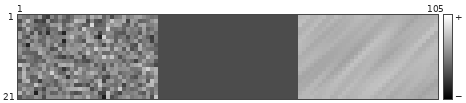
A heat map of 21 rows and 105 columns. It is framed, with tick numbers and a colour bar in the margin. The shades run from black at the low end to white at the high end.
The table splits into one row of 3 panels. Panel 1,1: middling, fine-grained, strong in contrast. Panel 1,2: low, flat. Panel 1,3: high, slanting up to the right, faint in contrast.
